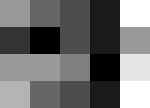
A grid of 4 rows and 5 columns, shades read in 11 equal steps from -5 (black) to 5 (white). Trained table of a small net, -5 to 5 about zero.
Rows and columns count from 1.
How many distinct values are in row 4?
5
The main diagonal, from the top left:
1 -5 0 -4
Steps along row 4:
down down down up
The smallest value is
-5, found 2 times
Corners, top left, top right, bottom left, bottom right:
1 5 2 5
